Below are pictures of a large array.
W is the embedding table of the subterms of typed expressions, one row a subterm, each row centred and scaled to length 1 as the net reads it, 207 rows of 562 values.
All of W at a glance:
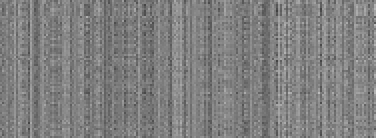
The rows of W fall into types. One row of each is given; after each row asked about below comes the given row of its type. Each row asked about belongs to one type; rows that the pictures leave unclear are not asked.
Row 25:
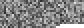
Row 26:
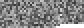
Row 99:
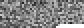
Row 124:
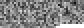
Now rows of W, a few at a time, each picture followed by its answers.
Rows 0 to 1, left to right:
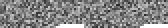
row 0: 25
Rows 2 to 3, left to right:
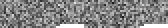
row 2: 25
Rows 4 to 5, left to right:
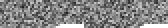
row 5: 99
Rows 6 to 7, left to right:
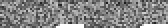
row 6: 99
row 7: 99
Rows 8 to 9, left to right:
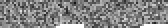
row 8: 124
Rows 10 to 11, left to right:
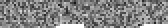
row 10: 124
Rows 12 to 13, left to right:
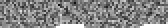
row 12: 124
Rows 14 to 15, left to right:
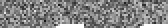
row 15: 99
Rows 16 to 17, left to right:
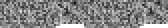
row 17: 124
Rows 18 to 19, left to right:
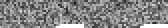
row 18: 124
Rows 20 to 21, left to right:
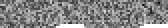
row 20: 124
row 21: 124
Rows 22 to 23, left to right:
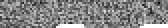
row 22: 99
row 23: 124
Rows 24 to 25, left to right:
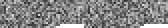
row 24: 25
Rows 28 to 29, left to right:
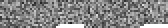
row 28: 99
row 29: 25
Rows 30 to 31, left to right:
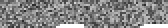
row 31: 124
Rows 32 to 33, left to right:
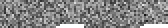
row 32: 25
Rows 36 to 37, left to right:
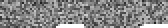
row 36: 99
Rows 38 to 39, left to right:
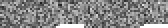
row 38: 99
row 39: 25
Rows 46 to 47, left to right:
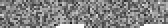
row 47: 25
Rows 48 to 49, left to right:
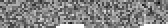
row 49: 124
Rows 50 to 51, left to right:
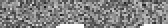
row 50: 99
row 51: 99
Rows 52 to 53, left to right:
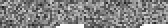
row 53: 99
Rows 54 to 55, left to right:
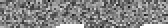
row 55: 99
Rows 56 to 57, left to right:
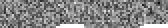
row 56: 25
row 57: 124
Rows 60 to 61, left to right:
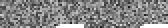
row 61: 99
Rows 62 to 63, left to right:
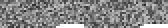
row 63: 124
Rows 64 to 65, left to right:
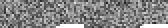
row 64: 25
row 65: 99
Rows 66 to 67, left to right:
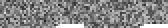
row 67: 124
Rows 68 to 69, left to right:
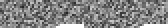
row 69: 25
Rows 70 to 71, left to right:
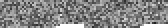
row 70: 26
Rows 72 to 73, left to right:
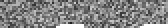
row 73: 25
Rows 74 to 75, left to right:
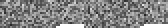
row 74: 99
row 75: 25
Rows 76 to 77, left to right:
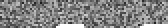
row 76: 99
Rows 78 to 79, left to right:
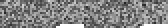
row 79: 99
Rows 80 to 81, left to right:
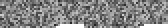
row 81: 26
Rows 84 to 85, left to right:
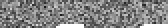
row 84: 99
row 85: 99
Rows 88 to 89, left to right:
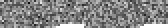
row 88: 26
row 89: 25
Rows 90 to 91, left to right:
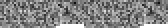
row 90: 124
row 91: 124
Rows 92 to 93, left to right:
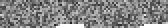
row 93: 26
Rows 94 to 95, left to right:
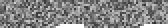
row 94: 25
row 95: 124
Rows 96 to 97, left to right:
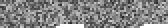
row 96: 124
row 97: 99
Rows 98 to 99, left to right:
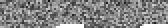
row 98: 124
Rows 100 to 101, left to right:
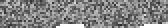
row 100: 99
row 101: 26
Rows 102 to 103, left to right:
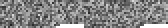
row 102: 26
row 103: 99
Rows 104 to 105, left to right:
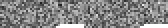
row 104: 99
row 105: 25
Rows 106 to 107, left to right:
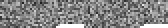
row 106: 99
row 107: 25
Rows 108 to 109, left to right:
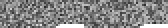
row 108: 25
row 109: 124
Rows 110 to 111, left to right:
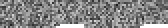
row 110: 26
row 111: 124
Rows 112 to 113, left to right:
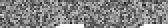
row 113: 99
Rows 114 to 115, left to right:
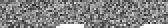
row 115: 25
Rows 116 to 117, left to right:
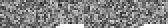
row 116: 99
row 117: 25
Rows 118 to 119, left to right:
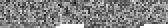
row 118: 124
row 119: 99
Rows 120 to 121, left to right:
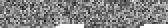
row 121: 99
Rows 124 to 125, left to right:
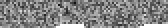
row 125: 26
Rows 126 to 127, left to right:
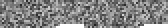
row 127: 26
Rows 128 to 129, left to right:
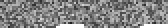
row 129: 124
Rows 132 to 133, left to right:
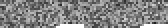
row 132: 124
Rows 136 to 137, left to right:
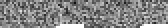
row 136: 124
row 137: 99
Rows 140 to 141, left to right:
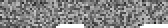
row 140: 99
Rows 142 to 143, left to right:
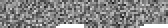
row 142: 25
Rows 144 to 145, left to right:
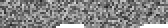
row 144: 99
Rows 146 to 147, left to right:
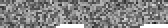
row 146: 124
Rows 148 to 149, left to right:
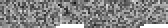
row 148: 124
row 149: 99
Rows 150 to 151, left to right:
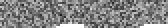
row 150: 25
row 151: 124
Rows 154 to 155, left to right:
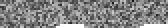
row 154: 124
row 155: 124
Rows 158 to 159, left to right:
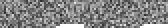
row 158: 25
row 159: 25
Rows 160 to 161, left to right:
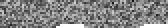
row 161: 124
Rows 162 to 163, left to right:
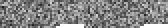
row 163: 25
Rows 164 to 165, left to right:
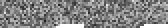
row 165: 99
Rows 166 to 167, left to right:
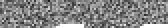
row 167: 25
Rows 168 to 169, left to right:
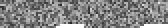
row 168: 124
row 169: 25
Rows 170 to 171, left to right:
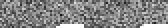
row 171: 99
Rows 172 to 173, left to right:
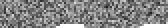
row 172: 25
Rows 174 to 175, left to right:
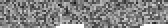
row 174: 124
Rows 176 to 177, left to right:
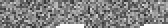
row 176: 99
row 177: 25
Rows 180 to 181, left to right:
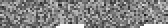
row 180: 99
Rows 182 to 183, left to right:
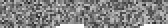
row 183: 124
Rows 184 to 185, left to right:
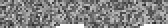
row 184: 26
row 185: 124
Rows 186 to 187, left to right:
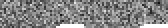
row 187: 124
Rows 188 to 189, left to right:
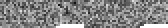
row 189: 99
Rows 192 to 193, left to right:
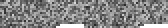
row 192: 99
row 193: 26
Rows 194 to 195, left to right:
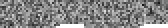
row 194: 26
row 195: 124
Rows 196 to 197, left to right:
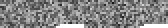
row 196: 124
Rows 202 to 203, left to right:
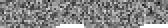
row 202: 124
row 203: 124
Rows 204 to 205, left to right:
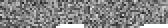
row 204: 99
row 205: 25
